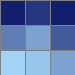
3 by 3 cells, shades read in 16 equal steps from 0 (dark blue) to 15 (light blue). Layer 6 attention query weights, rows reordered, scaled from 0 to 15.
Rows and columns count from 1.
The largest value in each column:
15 14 11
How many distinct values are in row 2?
3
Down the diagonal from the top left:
0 11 11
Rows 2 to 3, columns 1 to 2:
8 11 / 15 14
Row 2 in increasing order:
5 8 11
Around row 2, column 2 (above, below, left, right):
2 14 8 5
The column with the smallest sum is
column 3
